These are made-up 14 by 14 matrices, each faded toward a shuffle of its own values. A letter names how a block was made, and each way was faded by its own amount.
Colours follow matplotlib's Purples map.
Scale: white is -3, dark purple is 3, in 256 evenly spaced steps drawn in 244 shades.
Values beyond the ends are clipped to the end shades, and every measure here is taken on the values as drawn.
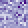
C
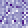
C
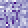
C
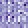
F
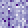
C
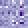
F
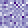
F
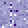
C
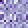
F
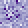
C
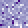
C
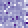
C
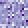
C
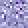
C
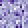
C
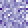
C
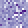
C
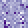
C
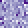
C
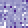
C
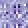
F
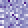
C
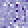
C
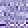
F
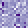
F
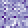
C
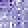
F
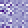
F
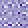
F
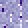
C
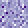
C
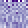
F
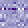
F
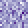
C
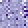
C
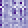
F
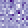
F
